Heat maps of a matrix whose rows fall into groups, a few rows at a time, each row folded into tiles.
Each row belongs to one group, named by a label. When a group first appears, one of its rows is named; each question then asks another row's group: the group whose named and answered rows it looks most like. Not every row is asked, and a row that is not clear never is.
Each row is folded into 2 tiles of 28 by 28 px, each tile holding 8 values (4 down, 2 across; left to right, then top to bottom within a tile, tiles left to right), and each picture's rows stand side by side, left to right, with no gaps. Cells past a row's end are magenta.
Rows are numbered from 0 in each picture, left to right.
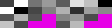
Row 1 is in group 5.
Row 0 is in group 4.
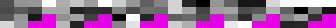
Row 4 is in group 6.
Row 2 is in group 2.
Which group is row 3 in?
6
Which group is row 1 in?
4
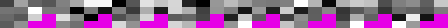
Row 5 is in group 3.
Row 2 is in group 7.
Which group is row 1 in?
4
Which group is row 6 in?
2
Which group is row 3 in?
6
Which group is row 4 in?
2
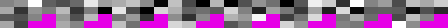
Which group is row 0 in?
3
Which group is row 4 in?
7
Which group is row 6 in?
4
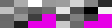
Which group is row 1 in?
3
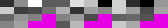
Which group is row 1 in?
5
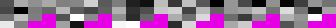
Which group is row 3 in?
5
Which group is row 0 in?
4
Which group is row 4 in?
6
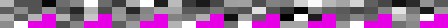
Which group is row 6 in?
2
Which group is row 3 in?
6
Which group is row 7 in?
7
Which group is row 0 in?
6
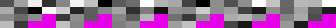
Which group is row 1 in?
3
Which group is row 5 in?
4
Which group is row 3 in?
6
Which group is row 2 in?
7
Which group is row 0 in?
3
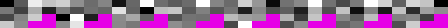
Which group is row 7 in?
5
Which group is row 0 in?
7
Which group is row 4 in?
5
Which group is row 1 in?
2
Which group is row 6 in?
7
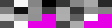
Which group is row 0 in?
5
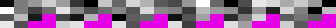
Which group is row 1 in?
6
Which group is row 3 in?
3
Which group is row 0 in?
4
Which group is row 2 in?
3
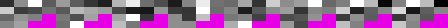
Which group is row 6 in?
3
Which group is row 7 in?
3
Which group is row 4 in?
2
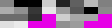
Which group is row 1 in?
7
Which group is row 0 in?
6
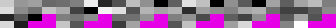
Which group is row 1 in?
3
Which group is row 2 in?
5
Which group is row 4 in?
6
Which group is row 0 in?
3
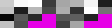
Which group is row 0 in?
3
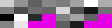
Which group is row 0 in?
2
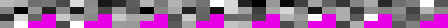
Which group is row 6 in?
5
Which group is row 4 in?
6
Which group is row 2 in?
7
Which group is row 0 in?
2
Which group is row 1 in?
5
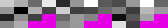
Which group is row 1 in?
7
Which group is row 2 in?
3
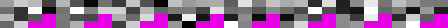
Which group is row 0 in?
5
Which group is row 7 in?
2
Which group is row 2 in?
5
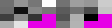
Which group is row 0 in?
2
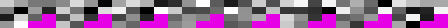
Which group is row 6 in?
3
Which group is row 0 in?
2
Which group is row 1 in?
3
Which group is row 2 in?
3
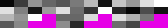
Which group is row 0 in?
7
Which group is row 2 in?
4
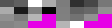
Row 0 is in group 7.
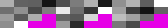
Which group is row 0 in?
6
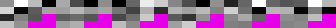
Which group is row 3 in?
6
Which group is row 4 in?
7
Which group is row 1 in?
6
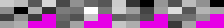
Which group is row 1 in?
5
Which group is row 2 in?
6
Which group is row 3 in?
5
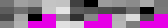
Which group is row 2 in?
4
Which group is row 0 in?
2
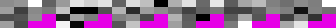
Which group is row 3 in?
4
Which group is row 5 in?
2
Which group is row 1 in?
4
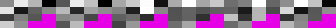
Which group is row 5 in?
3
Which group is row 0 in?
3
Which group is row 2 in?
5
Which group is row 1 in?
5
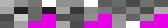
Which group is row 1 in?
3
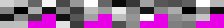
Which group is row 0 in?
2
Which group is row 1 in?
3
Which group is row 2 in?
7
